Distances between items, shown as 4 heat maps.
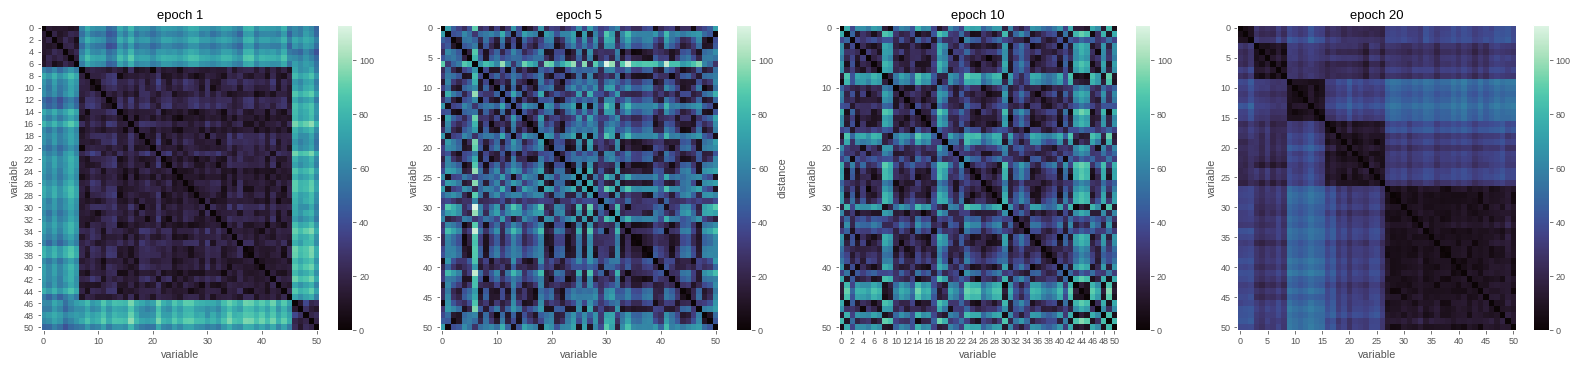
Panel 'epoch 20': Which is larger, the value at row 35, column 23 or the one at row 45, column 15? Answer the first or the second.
the second
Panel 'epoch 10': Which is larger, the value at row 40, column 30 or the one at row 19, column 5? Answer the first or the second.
the first
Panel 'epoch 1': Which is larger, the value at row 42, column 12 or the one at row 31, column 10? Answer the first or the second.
the first
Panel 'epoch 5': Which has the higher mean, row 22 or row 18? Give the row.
18
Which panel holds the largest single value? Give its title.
epoch 5
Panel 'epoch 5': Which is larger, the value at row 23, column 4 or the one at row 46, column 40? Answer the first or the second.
the second
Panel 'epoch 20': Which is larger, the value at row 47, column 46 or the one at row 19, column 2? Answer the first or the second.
the second
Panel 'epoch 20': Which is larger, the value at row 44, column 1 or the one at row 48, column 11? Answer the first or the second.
the second
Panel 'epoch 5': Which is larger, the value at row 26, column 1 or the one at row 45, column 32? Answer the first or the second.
the first
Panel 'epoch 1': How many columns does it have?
51
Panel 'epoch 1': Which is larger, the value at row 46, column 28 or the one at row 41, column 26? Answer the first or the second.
the first
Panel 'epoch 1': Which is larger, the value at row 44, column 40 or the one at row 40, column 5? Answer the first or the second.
the second
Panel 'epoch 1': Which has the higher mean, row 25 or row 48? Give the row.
48
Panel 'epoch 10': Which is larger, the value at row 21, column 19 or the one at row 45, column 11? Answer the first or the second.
the second
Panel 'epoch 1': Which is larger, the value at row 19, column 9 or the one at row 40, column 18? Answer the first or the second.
the second
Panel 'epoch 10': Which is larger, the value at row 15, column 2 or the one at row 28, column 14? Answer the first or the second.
the first
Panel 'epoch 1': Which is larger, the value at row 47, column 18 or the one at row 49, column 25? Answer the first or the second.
the second
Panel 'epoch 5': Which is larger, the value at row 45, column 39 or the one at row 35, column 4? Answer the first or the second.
the first
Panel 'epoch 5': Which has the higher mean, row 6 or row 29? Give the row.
6
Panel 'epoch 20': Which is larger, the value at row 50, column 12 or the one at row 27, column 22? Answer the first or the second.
the first
